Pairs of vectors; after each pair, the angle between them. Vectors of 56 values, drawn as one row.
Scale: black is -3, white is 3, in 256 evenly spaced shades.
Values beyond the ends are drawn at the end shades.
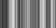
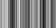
nearly opposite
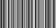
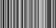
partly aligned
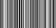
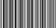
orthogonal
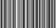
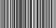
orthogonal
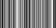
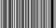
partly opposed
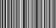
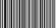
partly aligned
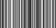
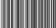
partly opposed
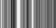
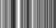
nearly parallel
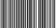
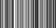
partly opposed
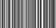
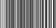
orthogonal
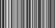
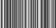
nearly opposite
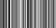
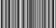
partly aligned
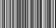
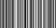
partly aligned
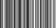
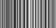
partly aligned
